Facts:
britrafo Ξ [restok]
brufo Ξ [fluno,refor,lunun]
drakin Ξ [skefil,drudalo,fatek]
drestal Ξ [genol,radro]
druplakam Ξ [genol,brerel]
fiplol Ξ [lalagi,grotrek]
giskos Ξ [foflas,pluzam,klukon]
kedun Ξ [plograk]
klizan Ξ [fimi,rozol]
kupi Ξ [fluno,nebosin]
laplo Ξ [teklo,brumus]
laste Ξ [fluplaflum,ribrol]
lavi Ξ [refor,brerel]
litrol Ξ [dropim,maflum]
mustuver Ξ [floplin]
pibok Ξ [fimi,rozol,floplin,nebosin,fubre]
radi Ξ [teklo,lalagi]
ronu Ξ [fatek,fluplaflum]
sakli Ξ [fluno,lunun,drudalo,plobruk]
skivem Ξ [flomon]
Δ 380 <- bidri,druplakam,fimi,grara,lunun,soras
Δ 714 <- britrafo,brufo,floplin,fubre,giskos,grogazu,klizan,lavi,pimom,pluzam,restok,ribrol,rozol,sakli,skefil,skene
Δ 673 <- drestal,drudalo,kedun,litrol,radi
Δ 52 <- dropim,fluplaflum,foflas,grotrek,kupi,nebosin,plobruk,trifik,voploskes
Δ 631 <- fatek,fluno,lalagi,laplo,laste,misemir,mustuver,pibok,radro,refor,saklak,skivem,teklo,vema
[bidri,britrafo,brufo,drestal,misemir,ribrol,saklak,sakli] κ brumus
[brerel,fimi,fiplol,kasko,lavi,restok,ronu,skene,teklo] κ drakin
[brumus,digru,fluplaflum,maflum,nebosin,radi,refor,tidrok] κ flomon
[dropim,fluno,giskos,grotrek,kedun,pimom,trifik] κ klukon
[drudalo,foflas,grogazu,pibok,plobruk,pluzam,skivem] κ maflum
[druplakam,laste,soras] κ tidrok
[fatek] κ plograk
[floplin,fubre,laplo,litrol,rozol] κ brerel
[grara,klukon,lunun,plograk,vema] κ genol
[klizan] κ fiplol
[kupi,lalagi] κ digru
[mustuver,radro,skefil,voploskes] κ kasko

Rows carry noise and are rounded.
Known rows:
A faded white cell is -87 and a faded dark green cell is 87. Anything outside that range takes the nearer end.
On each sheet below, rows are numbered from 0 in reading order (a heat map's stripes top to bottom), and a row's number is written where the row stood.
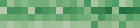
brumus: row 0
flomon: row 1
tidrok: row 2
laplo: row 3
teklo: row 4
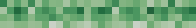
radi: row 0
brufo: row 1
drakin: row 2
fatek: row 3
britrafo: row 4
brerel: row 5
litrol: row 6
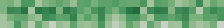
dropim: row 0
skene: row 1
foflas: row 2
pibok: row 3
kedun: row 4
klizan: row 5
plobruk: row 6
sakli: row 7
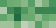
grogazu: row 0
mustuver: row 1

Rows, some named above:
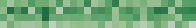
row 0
kasko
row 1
grogazu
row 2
brumus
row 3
bidri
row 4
drestal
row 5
fatek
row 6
klizan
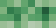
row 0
foflas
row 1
drudalo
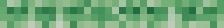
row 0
voploskes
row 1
lunun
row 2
fluno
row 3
druplakam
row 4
fiplol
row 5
radro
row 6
giskos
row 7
nebosin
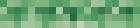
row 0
soras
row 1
grara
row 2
pluzam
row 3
fluplaflum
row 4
lalagi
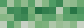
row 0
lavi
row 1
fimi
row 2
ribrol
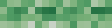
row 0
laste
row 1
skefil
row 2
kupi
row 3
teklo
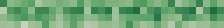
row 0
britrafo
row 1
refor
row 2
vema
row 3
plograk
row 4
grotrek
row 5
skivem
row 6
litrol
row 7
radi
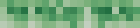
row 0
klukon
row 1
genol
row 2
refor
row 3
pimom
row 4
maflum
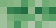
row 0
grotrek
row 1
kasko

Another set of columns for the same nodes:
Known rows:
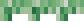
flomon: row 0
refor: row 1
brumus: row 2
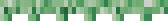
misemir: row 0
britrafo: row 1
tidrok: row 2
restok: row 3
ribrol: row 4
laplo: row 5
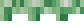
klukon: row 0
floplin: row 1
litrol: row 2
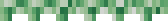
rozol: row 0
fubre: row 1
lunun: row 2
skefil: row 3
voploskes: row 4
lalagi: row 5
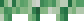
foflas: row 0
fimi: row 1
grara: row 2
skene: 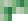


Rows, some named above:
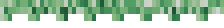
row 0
ribrol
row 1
kupi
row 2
soras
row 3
pibok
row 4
skivem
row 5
laplo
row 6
drestal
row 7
kasko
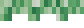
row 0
plograk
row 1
mustuver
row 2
drudalo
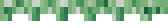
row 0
mustuver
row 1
teklo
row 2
brerel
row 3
giskos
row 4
teklo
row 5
laste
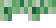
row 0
fluno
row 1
fluplaflum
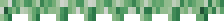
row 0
bidri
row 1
maflum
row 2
brerel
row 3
brerel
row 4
lavi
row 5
fatek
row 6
genol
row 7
druplakam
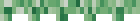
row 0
radro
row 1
nebosin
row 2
kedun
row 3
britrafo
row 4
vema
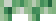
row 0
kasko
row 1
pimom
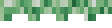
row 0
laplo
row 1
mustuver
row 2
klizan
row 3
radi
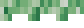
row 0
ribrol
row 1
plograk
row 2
fiplol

